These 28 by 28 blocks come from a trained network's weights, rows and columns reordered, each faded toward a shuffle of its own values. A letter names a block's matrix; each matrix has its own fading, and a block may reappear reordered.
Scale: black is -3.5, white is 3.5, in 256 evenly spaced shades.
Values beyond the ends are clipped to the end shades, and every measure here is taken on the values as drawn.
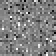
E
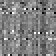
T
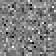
E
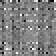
T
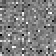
E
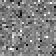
E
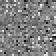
E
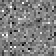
E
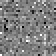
E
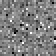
E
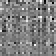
T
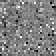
E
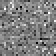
E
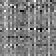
T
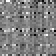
T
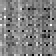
T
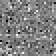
E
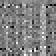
T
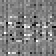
T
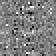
E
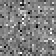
E
